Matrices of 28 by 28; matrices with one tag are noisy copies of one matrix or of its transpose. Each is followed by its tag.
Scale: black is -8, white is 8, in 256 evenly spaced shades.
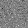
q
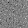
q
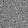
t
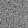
q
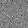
t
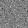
q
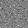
q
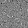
t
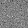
t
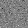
q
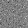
q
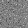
q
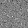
t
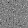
q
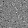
t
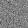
q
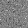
q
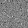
t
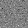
q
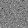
q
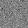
q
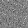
q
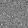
t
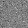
t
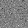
q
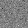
q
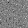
q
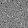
t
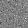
q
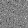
q
